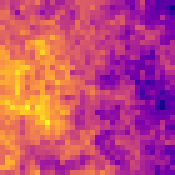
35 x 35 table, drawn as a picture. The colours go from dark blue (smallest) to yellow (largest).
There is an overall slope up to the left. The middle left is the ninth with the highest average. The texture is blotchy.
